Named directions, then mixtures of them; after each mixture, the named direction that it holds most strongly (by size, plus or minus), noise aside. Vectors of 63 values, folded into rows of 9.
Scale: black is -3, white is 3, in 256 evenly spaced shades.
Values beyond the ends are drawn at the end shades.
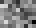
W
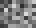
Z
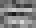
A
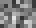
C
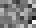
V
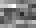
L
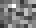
Z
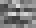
A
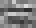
A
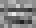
A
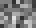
C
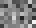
V
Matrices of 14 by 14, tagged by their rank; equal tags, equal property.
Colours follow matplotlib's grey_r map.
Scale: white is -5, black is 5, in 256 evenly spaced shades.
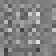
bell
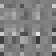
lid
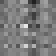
lid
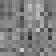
bell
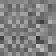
lid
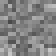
bell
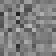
bell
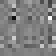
lid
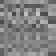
bell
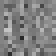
bell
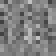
bell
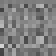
lid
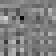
bell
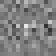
bell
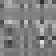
lid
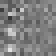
bell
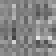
lid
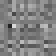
lid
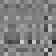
lid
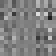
lid
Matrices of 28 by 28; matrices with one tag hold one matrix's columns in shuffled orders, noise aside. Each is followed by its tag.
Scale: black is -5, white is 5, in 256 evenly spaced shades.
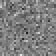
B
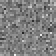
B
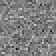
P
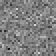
P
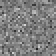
P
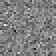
P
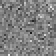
B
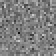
B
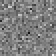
B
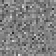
B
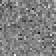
B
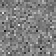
P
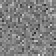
B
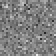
B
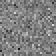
P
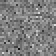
P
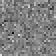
B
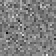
B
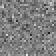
B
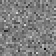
P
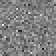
P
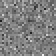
B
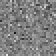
B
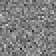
P
